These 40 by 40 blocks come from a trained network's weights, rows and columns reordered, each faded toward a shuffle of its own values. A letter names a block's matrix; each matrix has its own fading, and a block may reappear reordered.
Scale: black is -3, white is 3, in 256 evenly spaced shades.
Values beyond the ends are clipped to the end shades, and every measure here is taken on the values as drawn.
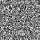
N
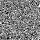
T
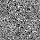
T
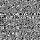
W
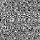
N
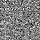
T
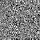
N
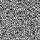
N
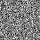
T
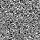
T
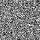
T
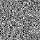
N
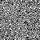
T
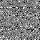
W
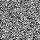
T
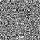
N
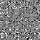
W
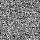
T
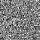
T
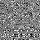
W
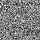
T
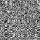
N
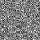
N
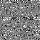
W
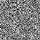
N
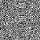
N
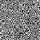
N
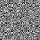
N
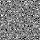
W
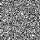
N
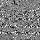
W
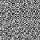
N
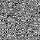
W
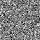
T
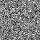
T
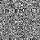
N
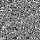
W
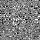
W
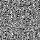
T
